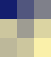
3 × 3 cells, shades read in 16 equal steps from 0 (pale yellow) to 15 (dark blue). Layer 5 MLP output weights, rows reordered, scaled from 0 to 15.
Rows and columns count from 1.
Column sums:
22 20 10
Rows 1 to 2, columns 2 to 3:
11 8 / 6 2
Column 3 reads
8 2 0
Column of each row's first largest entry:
1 2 1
